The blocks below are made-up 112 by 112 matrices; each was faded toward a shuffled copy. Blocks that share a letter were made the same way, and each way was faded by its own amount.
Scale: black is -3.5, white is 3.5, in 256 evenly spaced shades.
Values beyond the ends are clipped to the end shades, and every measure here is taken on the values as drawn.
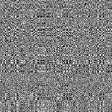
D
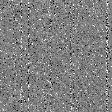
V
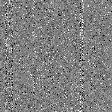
V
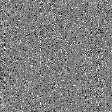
V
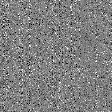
V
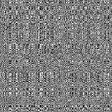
D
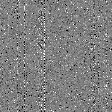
V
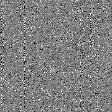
V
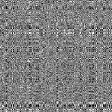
D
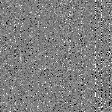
V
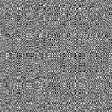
D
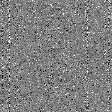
V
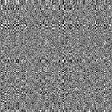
D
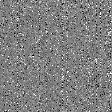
V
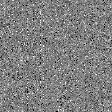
V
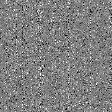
V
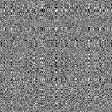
D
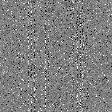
V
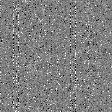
V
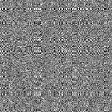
D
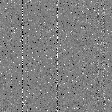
V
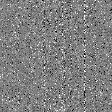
V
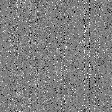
V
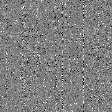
V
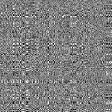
D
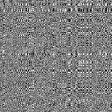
D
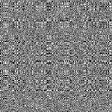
D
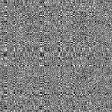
D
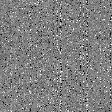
V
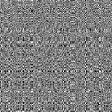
D
